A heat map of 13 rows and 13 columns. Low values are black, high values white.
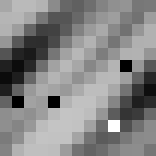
The grain runs diagonally up to the right. There is no overall slope. The middle left is the ninth with the lowest average. Four lone cells stand out: one far higher and three far lower than their neighbours. Overall the values sit about 50% of the way up the scale.
